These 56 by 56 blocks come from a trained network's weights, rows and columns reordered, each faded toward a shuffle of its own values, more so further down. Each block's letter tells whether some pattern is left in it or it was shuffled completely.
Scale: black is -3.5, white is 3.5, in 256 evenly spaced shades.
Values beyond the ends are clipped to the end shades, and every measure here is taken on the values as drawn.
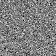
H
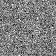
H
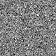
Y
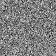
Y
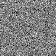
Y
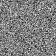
H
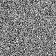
H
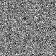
Y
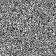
H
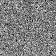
H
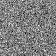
Y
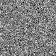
H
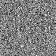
Y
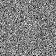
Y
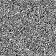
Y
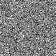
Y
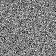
H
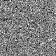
Y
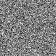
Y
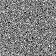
H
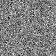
H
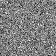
H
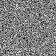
H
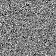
H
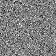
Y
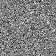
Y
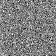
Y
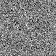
H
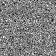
Y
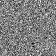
H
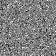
H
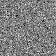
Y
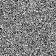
H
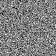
H
